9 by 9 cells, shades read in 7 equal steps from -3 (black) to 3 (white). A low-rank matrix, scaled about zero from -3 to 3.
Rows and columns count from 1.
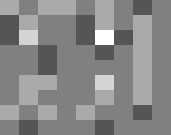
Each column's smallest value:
-1 -1 -1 0 -1 -1 -1 -1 0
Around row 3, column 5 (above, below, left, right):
-1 0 0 3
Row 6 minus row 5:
0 1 2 0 0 2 0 0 0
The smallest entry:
-1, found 12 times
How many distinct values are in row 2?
3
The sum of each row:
3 1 3 -1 0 5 3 2 -2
